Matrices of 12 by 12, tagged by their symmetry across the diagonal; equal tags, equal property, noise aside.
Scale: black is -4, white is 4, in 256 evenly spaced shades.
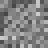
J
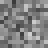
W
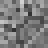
J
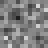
J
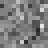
W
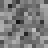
W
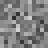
J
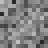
J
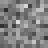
W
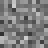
W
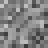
J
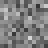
W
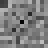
J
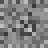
J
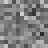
W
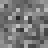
J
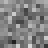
W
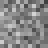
W
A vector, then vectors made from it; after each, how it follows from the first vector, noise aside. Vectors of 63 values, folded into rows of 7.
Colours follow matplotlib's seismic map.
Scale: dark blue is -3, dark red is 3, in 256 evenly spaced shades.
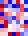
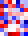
sign-scrambled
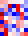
wrapped around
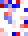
partly zeroed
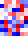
wrapped around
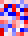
wrapped around
